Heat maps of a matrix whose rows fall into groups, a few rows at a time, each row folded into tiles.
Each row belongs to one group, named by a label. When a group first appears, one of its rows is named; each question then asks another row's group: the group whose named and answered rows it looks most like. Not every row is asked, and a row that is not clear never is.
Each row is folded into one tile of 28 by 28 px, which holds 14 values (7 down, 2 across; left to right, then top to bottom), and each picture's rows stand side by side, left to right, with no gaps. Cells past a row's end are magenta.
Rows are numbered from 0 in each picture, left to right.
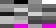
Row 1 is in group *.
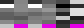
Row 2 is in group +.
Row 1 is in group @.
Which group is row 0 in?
@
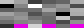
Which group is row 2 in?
+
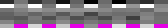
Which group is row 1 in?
@
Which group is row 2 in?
@
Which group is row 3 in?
@
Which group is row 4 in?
@
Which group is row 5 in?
@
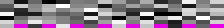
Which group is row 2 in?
@
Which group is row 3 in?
+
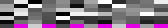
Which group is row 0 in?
+
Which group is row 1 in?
@
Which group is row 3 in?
*
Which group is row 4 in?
@
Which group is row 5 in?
*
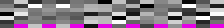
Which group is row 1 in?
@
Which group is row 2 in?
@
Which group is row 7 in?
+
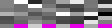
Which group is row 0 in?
*
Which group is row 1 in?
@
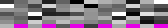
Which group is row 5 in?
*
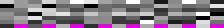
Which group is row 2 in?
*
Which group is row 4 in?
*
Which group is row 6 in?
*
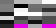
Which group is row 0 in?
+
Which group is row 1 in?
*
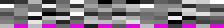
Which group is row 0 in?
@
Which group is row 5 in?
@
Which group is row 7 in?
*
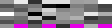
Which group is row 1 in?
+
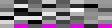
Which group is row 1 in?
+
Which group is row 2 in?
+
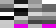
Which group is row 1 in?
*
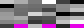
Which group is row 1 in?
*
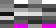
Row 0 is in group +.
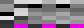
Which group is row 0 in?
+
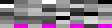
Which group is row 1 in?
*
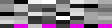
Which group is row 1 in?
*
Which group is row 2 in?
+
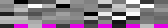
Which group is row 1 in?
@
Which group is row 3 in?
+
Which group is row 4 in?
+
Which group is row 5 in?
@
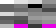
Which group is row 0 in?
*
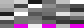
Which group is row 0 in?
+
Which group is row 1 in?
@
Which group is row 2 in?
*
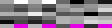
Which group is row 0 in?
*
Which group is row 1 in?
*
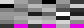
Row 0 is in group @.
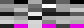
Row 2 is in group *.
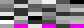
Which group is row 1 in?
*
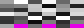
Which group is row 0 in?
*
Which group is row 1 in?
+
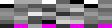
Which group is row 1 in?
*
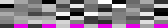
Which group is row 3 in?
*
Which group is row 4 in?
@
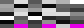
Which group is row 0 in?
+
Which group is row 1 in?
+
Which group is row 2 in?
*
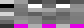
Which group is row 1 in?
@
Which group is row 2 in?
@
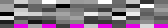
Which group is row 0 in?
+
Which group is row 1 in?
*
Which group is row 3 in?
*
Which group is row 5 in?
@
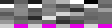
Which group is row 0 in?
@
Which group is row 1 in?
@
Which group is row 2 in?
*
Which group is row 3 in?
@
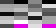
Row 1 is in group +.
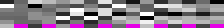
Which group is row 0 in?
@
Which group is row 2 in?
+
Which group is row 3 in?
+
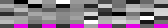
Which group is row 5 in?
+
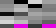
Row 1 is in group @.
